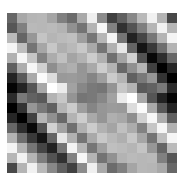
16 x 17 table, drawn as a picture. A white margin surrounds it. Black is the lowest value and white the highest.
The centre is the calmest part. It looks the same turned upside down. No overall slope runs across the table. Streaks slant down to the right.
